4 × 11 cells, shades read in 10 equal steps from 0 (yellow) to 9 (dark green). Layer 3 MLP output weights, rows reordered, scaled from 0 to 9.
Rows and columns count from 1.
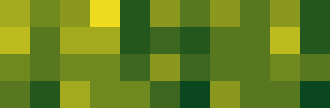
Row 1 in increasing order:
0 3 4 4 4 4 5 6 6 8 8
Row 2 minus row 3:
-3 0 -2 -2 1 3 1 0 0 -3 2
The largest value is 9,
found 2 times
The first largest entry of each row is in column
5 5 5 7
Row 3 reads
5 6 5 5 7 4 7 6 6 5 6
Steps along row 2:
up down same up down up down same down up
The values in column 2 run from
5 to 8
